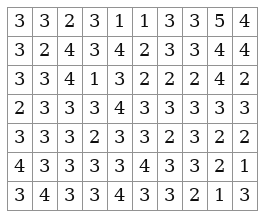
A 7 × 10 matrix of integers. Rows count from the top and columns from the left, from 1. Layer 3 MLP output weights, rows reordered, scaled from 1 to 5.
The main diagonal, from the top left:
3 2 4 3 3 4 3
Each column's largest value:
4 4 4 3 4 4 3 3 5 4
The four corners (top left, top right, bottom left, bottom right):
3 4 3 3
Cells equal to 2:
14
